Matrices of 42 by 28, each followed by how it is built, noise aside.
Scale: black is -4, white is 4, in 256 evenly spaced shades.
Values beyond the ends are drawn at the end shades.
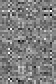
low rank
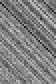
Toeplitz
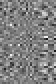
low rank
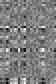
low rank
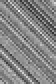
Toeplitz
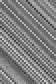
Toeplitz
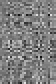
low rank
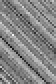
Toeplitz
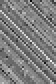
Toeplitz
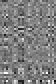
low rank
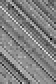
Toeplitz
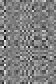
low rank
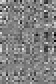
low rank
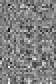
low rank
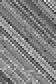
Toeplitz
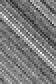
Toeplitz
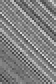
Toeplitz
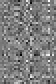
low rank
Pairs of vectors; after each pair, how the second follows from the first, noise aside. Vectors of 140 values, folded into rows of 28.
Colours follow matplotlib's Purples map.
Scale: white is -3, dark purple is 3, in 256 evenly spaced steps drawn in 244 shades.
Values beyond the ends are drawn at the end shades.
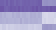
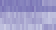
shrunk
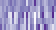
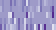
partly zeroed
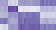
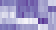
reversed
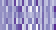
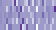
partly zeroed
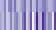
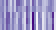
negated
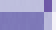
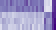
negated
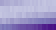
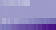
partly zeroed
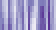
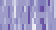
partly zeroed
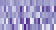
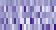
negated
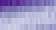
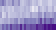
reversed
